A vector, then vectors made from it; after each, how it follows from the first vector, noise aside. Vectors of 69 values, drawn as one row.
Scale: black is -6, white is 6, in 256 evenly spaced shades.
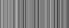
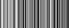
scaled up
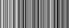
scaled up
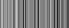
scaled up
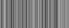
wrapped around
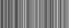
negated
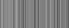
shrunk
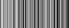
scaled up
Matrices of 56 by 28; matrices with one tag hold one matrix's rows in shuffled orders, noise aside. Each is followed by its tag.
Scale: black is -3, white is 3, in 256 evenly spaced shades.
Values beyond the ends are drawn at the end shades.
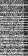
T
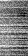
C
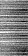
C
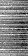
C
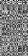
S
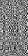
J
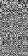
S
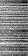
C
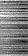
C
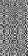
J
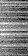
C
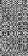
S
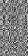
J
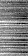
C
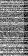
T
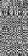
S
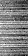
C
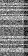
T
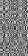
J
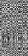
S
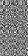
J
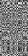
S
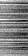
C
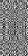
J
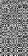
S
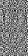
J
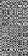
S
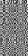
J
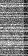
T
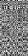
S
